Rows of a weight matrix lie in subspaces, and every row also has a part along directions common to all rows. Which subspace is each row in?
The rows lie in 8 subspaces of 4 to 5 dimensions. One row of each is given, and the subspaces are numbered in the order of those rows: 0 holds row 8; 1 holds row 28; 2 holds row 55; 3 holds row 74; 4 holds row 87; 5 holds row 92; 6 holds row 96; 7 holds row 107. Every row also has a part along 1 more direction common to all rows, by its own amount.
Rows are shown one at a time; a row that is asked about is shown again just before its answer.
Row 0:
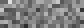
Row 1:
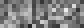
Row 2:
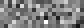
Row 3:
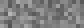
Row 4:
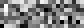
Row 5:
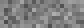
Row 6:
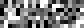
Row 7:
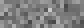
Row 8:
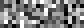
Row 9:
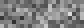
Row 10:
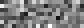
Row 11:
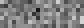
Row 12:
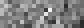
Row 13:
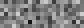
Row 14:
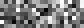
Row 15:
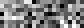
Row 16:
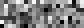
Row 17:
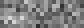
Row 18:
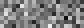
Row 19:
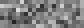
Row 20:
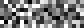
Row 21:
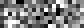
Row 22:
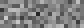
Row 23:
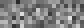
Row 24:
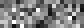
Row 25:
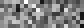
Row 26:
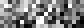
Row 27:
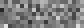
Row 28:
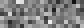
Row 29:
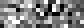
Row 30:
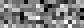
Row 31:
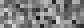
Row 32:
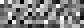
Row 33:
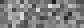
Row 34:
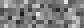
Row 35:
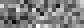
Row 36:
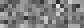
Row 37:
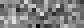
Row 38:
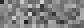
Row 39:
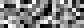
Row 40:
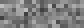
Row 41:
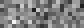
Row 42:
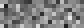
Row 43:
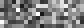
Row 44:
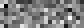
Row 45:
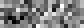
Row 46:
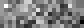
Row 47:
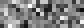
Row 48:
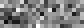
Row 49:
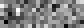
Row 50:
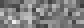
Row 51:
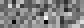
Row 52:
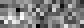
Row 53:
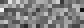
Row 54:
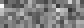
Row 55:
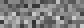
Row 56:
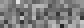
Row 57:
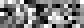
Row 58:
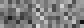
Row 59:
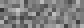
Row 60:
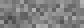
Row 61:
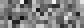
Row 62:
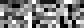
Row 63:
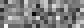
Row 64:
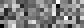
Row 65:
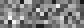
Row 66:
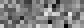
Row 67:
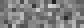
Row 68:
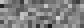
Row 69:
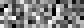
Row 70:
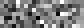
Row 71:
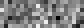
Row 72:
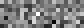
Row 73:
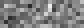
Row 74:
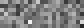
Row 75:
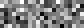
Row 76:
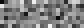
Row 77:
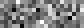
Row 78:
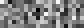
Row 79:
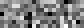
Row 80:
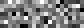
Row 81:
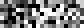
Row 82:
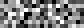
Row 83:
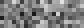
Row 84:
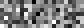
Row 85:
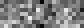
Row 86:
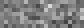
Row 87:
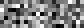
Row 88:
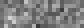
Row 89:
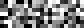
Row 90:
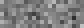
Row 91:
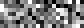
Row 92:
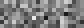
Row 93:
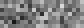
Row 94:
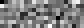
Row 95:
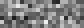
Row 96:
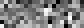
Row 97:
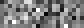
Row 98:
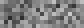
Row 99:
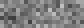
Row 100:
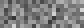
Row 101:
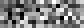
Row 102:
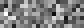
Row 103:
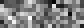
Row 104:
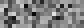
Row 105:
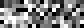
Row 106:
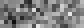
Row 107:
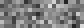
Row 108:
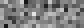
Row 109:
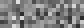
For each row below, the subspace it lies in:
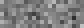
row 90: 7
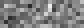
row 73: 6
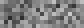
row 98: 2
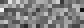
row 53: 1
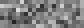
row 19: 2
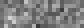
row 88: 5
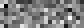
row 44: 6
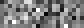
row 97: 3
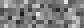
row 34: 7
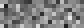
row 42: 6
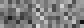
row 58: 5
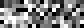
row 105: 4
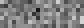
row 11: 3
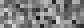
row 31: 3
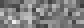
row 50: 7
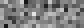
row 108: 5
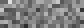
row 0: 1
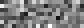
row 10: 4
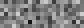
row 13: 3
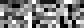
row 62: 7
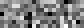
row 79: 7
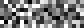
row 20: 2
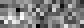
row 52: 5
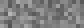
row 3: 1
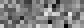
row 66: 6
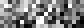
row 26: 3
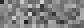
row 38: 2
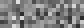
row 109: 0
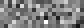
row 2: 5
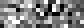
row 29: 6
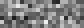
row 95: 2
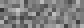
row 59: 4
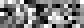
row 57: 5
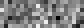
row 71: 5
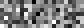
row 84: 4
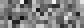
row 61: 2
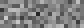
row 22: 4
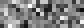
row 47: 6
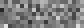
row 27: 5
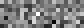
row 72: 4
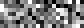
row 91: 7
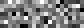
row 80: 1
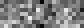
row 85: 0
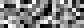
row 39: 6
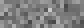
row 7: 3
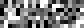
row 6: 5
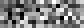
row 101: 2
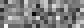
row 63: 5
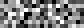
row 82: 2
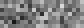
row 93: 5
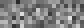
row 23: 0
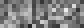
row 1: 0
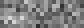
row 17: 0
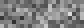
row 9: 0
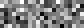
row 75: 4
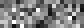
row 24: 0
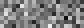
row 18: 1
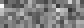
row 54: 7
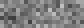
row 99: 3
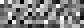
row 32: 2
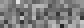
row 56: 0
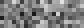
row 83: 5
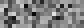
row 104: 1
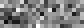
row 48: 4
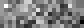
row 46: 3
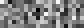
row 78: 3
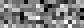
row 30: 0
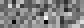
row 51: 5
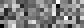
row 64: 1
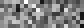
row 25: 3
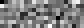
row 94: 4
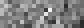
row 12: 3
